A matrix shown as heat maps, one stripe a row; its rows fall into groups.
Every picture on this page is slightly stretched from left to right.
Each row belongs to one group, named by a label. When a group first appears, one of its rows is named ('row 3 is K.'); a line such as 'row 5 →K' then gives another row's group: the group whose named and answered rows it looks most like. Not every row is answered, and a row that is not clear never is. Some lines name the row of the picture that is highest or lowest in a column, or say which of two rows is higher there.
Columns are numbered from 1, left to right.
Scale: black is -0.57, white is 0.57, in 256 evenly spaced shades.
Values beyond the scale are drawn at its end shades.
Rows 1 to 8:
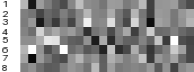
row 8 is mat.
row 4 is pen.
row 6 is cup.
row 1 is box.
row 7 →box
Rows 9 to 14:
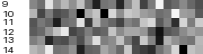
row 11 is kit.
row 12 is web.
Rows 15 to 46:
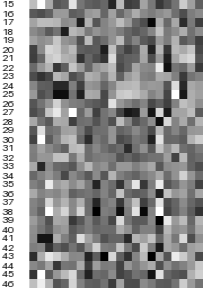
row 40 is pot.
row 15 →cup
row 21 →web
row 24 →mat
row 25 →mat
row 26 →web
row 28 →pot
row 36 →pot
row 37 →pen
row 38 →pen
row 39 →pot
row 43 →web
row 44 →kit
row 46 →cup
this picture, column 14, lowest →27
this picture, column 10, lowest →43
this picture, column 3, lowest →41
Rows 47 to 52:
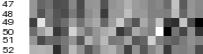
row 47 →mat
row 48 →mat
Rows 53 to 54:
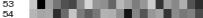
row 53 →box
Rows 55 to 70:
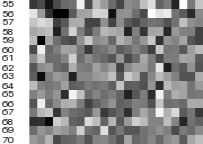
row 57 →cup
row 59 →box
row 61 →cup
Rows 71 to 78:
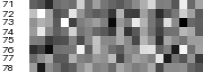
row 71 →kit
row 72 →cup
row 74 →cup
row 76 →kit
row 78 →box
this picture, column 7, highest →76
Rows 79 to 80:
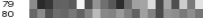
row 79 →kit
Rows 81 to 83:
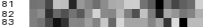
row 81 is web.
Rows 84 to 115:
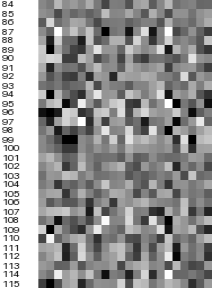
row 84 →pen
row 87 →pen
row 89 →box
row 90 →cup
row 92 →mat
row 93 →kit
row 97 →web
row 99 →mat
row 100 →mat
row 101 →cup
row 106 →mat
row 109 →box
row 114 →pen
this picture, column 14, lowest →97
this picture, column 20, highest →90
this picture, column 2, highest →110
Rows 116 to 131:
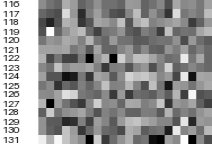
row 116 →pot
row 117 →pot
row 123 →pen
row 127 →box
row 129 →mat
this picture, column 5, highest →126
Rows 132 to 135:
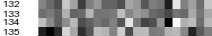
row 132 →pot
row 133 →web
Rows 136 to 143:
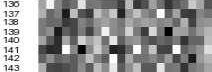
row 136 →cup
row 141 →pot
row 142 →mat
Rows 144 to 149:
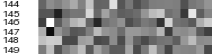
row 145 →kit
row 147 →box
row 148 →cup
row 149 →cup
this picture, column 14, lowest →148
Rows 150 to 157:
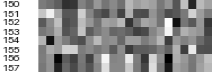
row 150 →mat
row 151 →cup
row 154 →box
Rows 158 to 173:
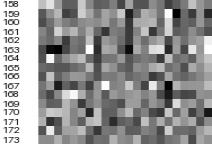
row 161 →pen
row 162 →kit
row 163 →kit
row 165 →kit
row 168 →web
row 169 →pot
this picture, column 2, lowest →163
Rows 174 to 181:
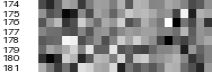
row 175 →mat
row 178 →web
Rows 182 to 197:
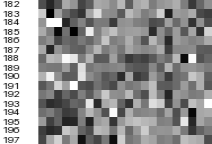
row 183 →box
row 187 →box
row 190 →cup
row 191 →web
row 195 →mat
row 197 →web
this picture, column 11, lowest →190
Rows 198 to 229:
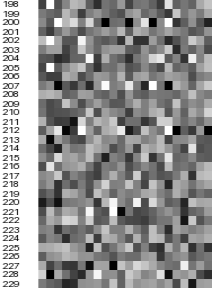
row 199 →pot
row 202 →cup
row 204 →kit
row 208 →cup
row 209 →pot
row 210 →kit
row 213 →box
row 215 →pen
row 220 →kit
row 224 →kit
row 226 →web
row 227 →mat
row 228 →box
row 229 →mat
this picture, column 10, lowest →227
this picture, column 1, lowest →220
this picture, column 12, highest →207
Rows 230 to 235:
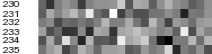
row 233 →mat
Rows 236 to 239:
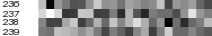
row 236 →box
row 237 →cup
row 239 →pen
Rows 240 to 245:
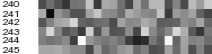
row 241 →box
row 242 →web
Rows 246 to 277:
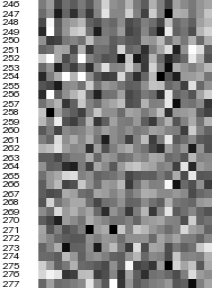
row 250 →kit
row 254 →web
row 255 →kit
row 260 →kit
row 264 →mat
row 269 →pen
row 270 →kit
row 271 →mat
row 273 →kit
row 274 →pot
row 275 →pot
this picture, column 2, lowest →258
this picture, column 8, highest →258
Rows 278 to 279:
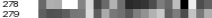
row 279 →kit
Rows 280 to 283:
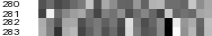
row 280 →kit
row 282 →pot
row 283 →pot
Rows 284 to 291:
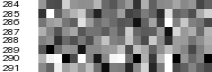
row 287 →pot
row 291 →pen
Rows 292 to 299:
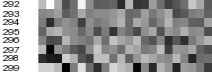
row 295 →web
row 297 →box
